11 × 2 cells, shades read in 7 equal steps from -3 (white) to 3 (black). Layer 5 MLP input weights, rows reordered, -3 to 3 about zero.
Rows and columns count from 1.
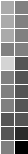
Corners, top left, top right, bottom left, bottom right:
-1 0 0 3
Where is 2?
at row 10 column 2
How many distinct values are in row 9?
1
